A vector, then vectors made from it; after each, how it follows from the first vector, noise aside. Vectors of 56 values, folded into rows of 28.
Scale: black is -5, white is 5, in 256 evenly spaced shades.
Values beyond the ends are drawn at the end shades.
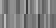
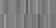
shrunk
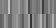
wrapped around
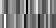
scaled up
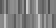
sign-scrambled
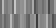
wrapped around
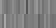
shrunk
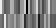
scaled up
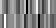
scaled up
